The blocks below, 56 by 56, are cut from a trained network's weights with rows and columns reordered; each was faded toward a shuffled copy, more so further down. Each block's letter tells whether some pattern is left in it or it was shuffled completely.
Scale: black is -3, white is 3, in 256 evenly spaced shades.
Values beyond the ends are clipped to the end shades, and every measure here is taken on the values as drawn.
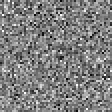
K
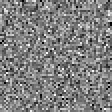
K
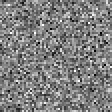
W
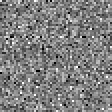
K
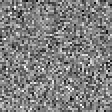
W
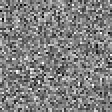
K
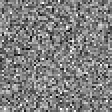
K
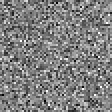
K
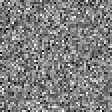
K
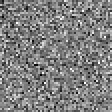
W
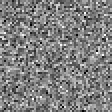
W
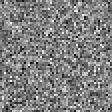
K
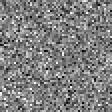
W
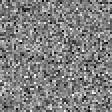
W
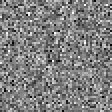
K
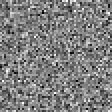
W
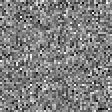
K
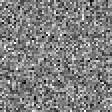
W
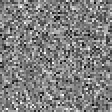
W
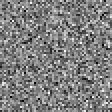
W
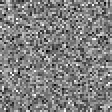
W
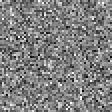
K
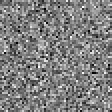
K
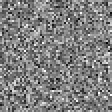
K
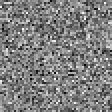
K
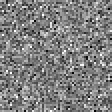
W
